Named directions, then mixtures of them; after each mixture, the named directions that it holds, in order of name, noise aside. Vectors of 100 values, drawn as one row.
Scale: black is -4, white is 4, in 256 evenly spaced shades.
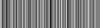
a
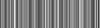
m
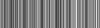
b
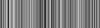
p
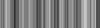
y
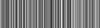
a, b, p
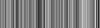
m, y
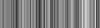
a, m, y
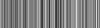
b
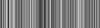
p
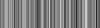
b, y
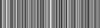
a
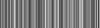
m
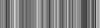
y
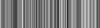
a, b, y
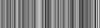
m, y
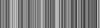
b, y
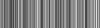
b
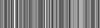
b, m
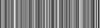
m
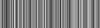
a, b, m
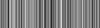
a, p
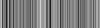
a, p, y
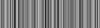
m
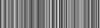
a, m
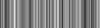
m, y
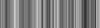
y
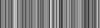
a, m, y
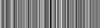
a, b, m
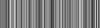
a, m, p
